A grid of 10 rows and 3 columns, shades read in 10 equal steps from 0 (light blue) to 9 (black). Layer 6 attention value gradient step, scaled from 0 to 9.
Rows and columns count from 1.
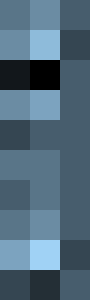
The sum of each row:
12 10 22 10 16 13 14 12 8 18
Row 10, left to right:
6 7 5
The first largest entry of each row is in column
3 3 2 3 1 3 1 3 3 2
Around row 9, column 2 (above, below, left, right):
3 7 2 6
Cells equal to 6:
4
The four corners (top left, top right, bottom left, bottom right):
4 5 6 5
